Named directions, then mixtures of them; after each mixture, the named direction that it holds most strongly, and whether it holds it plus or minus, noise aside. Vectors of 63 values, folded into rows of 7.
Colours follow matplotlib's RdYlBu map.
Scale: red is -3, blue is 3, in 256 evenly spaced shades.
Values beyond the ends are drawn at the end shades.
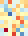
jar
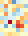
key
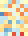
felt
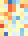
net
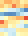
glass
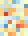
key, plus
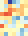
net, plus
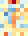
net, minus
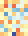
jar, minus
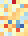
key, minus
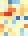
net, plus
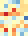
glass, minus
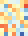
jar, plus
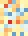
felt, minus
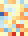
felt, plus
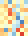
jar, minus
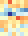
glass, plus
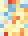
net, minus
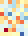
felt, minus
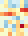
glass, minus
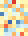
felt, plus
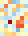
key, plus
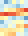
glass, minus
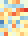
glass, minus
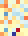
jar, minus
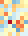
key, plus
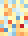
jar, minus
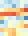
glass, minus
